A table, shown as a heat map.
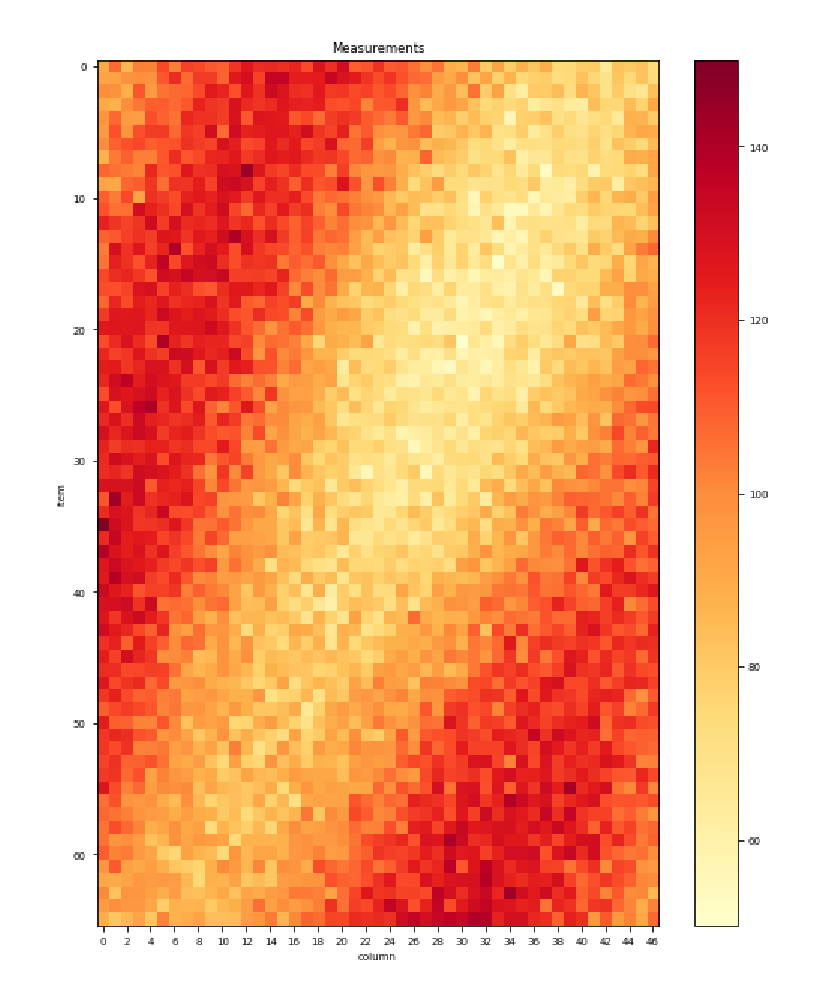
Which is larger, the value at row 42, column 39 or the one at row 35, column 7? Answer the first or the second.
the second
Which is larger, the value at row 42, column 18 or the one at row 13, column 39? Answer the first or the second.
the first
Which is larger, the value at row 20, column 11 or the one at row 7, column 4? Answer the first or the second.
the first
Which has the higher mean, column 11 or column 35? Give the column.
11
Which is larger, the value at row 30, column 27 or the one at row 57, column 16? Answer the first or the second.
the second
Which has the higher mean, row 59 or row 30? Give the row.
59
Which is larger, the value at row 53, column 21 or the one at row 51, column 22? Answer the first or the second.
the first
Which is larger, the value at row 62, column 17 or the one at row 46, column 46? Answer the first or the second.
the second
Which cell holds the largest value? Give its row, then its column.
35, 0
